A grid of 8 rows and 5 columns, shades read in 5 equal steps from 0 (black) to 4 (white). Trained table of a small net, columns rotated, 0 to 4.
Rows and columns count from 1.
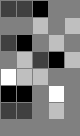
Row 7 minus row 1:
0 0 2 1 0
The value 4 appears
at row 5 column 1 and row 6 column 4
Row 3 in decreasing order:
3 2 2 1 0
